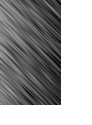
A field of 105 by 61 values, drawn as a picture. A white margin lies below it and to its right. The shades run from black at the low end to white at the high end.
The grain runs diagonally down to the right. Values rise toward the left. The top left is the ninth with the highest average. No single row or column stands out from its neighbours.
